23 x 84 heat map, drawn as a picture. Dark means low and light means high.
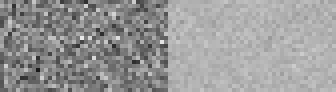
It is made of 1 by 2 panels. Panel 1,1: middling, fine-grained, strong in contrast. Panel 1,2: high, fine-grained, faint in contrast.
